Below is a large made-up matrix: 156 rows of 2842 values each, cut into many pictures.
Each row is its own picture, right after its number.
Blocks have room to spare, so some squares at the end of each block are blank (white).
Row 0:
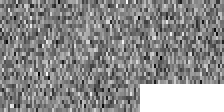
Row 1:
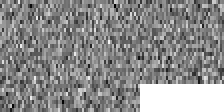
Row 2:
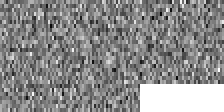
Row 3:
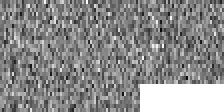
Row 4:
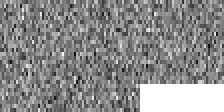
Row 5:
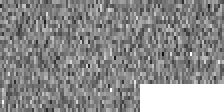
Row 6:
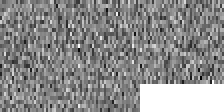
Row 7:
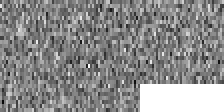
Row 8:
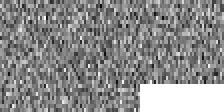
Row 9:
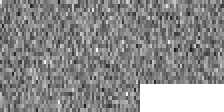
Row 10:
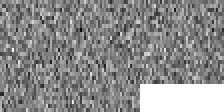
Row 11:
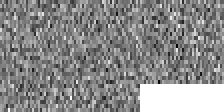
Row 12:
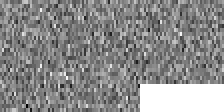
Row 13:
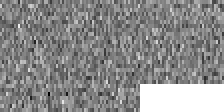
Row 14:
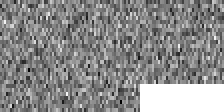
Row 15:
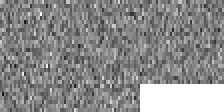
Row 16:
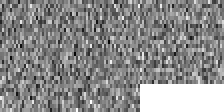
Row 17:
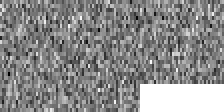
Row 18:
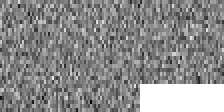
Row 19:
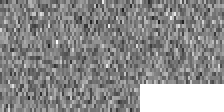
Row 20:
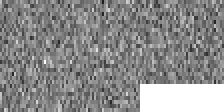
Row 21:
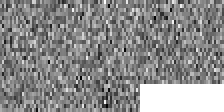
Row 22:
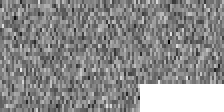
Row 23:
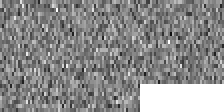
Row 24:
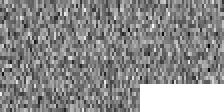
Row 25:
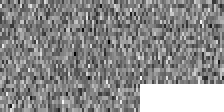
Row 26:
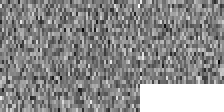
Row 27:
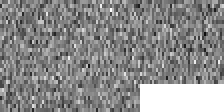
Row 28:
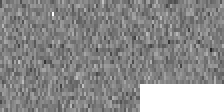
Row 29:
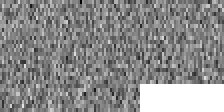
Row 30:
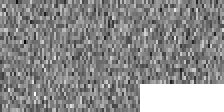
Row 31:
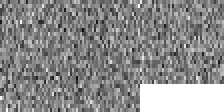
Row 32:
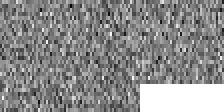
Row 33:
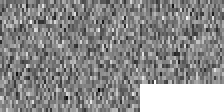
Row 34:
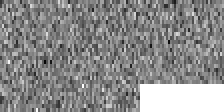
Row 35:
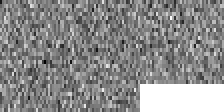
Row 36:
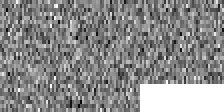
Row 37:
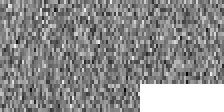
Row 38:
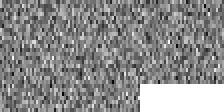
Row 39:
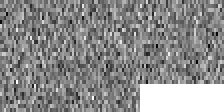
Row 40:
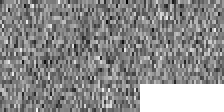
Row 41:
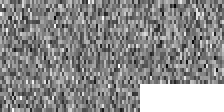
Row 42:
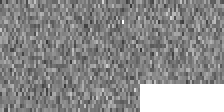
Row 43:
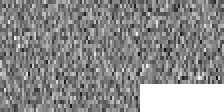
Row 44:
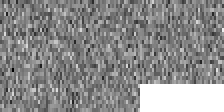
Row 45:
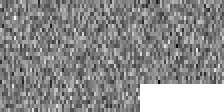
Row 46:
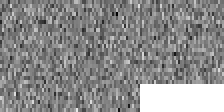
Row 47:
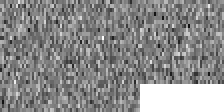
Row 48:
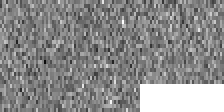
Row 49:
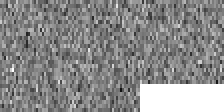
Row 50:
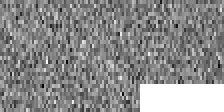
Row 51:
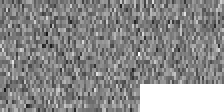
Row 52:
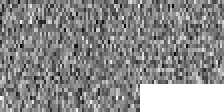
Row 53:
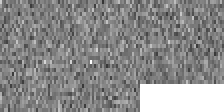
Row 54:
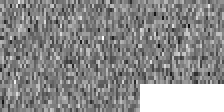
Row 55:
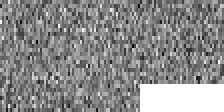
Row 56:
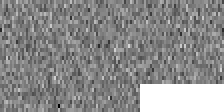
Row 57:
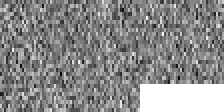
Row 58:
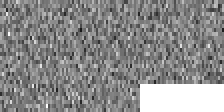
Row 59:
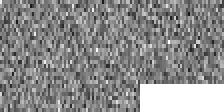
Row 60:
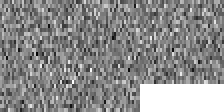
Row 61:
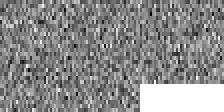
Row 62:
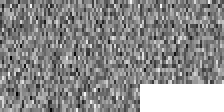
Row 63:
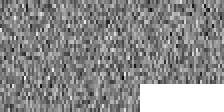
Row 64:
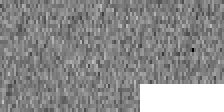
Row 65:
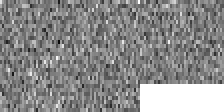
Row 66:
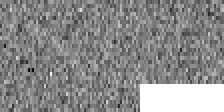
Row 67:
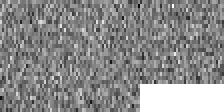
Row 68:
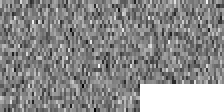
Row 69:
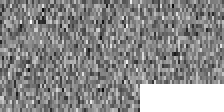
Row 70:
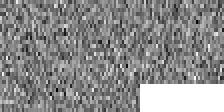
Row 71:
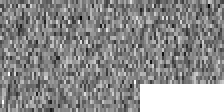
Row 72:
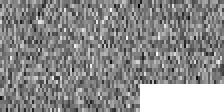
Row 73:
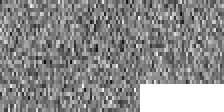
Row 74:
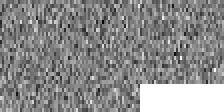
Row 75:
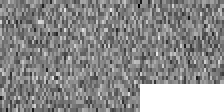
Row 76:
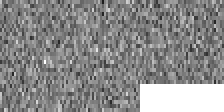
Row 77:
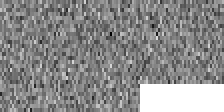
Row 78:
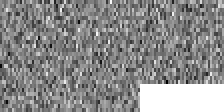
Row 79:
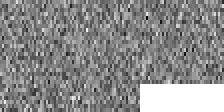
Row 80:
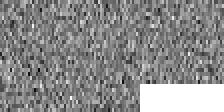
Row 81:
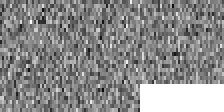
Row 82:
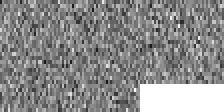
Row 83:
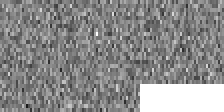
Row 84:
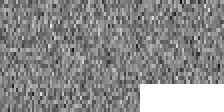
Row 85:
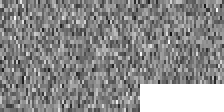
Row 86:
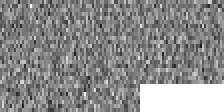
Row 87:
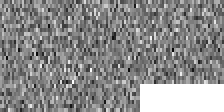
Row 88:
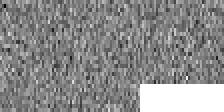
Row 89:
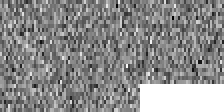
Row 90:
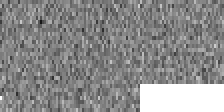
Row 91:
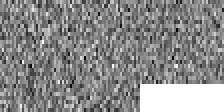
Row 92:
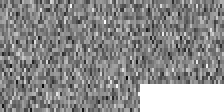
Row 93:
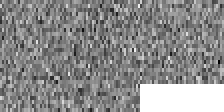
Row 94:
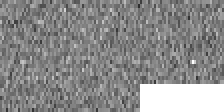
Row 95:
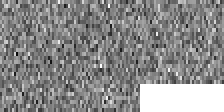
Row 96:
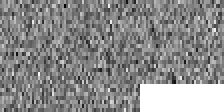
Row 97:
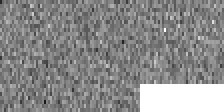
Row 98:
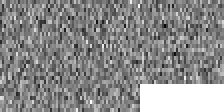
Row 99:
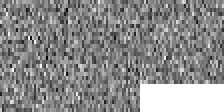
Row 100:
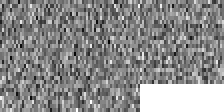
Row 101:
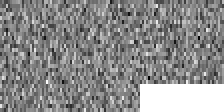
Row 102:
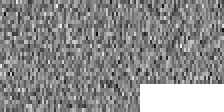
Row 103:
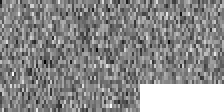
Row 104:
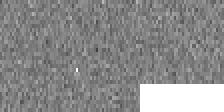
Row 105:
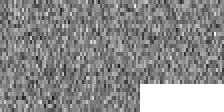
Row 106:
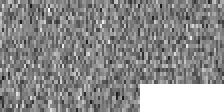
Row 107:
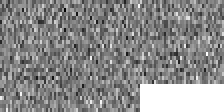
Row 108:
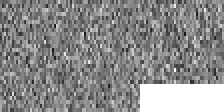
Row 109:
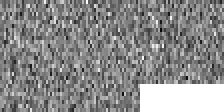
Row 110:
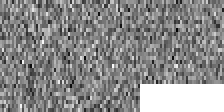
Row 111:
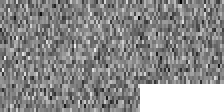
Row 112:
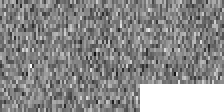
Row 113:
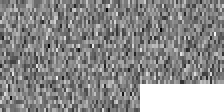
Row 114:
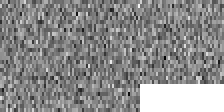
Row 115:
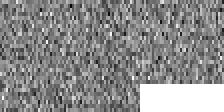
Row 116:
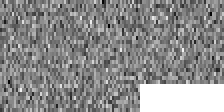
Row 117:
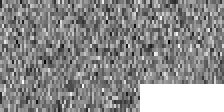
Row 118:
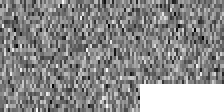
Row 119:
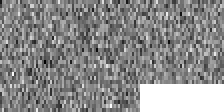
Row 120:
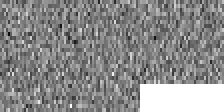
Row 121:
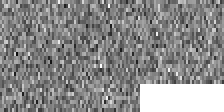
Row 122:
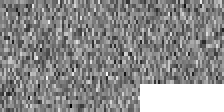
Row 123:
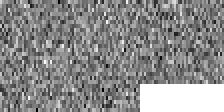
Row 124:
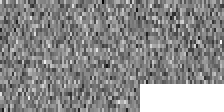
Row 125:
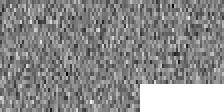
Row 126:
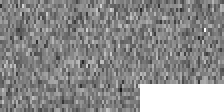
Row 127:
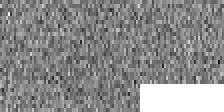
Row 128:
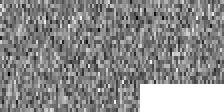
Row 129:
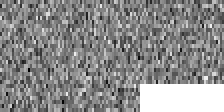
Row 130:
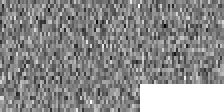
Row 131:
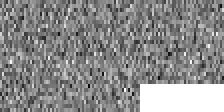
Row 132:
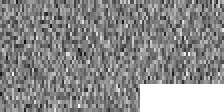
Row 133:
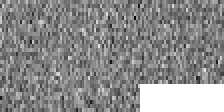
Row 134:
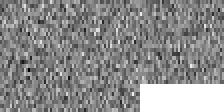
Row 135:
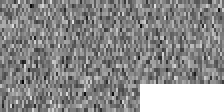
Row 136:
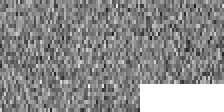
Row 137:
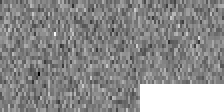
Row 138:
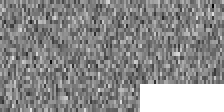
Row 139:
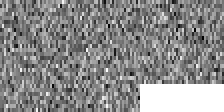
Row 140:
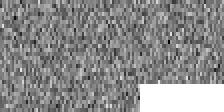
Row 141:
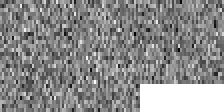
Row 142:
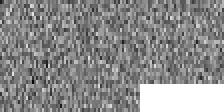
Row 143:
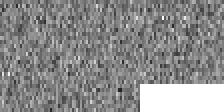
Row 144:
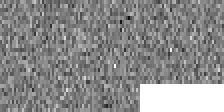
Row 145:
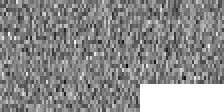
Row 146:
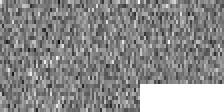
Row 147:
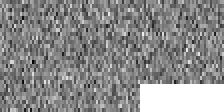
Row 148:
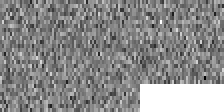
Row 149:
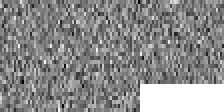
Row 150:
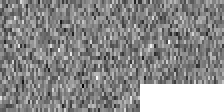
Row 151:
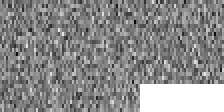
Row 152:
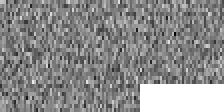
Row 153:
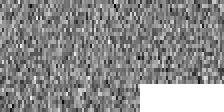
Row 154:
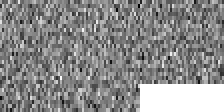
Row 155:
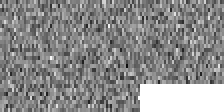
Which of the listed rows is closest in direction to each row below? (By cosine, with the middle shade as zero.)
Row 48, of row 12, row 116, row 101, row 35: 35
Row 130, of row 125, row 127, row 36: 125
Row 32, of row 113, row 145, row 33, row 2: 145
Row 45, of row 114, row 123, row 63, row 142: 63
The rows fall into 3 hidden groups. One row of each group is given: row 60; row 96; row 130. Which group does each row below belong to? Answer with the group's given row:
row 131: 60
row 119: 96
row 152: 96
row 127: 130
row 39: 60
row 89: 60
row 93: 130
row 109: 60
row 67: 130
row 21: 96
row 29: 130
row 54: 130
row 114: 130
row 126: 130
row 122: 60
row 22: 96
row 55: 130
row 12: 60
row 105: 60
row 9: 96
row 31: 130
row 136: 60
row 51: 60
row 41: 60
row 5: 130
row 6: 60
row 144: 96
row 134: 130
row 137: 96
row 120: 60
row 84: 96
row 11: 96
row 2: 96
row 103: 96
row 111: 96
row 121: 96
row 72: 130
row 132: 60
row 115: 60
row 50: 60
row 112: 60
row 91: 60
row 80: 60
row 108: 60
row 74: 130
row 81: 130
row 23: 96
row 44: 60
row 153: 130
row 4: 60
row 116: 96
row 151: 60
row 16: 130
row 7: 130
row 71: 130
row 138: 130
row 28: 96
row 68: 96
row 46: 130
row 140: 96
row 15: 96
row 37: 60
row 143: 130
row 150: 96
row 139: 96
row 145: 60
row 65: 96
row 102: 60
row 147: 60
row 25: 130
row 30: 60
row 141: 60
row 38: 96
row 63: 96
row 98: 130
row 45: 96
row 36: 60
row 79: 60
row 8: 130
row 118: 96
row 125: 130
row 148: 60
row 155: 96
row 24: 60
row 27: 130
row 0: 96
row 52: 130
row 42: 96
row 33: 130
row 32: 60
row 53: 96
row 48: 96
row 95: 96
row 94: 130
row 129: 130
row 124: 96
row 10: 60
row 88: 60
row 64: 130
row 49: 60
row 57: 60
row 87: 60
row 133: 130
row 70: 60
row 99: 60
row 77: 60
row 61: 130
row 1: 130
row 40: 96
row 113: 60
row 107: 130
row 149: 96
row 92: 60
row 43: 60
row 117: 96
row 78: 60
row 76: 96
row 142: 96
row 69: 130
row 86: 130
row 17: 130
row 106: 130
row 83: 60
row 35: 96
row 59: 96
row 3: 60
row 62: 130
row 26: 130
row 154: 130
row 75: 130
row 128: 130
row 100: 130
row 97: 96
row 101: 60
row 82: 96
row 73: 96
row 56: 60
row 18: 130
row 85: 96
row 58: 60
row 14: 130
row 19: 96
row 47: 130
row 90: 130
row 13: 130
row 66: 130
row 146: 96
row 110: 60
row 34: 96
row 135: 130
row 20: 96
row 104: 96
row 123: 96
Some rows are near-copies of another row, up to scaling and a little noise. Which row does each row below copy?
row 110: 91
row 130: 98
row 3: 109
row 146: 65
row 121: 95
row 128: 17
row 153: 1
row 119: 103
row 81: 69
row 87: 60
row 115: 32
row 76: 20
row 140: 22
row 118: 139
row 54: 47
